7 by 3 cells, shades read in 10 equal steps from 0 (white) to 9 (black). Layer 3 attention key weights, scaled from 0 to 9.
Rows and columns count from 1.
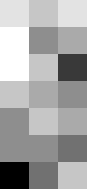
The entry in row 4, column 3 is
4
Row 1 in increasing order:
1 1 2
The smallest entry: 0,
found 2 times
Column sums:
20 22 25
